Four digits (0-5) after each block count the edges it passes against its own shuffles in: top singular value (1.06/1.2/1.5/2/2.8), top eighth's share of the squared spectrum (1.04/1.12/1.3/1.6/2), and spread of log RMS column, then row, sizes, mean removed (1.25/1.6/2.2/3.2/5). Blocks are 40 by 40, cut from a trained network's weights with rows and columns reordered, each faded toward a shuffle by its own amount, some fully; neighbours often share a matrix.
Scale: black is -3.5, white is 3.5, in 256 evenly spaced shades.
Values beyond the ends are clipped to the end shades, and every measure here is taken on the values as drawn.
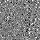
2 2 1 0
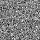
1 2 0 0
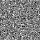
2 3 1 1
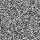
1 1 0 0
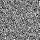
1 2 1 0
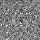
3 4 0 2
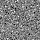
1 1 0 0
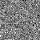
2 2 0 0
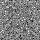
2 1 0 0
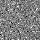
2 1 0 0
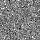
0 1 0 0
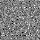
2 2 0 1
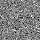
2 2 0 1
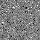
1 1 0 0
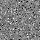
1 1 0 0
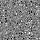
2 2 1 0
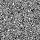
0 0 0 0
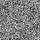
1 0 0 0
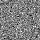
0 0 0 0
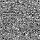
2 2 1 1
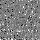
2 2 0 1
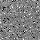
1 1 0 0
